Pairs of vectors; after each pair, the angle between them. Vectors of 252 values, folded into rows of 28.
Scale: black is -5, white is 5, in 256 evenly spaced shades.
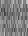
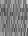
nearly parallel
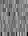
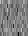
orthogonal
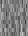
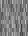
nearly opposite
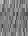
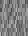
partly opposed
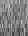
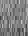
nearly parallel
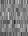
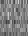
nearly parallel
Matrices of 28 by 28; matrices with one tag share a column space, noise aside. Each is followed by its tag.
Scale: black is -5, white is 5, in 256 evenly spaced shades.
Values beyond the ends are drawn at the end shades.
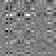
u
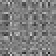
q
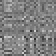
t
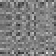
q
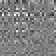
u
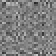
q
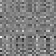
t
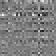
u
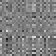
t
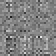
t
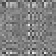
q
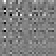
u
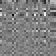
u
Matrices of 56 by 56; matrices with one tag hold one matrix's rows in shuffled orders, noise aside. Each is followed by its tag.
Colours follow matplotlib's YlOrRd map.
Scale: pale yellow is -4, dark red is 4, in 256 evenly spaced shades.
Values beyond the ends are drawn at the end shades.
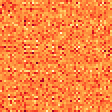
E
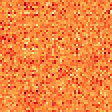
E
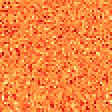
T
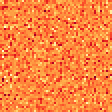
T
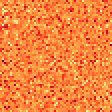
T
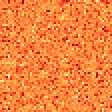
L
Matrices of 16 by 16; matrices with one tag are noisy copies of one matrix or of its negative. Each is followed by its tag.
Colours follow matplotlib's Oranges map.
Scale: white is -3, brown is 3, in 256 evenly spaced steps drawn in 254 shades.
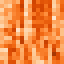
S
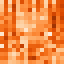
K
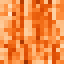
S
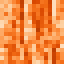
S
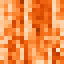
S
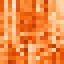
K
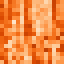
S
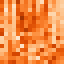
K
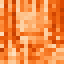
K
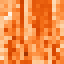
S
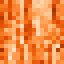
S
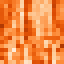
S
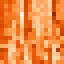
S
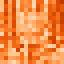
K
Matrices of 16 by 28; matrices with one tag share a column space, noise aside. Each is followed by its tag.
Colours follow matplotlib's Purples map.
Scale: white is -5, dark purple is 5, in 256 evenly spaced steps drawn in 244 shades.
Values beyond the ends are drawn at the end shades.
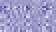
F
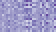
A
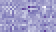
F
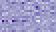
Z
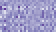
F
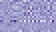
Z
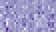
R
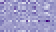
Z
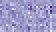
F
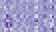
R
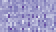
R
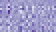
F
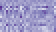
F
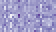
R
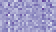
A
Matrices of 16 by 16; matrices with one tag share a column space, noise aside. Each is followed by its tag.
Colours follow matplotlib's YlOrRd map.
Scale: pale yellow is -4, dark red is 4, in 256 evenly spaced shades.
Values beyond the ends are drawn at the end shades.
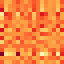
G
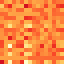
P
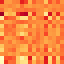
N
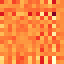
N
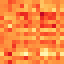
G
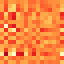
G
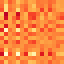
G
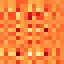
G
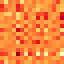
G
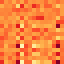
P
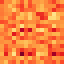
G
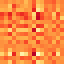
G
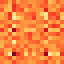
G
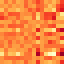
G
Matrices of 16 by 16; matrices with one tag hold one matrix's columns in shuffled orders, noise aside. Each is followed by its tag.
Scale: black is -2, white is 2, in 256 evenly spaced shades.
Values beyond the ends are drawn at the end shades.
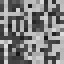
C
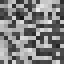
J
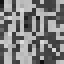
C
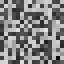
J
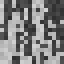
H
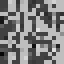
C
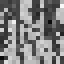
H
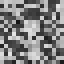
J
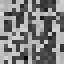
C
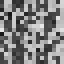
C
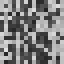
C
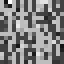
C
